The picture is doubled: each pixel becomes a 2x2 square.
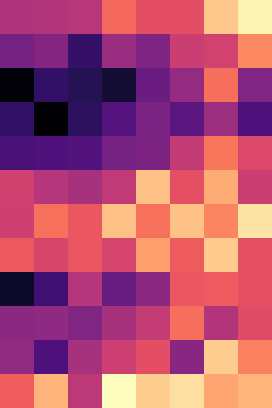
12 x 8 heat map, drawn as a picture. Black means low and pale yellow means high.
Average level on the scale: 50%. Ninth with the lowest average: top left. Slope: up to the bottom right. Stripes: horizontal, repeating 2 times.
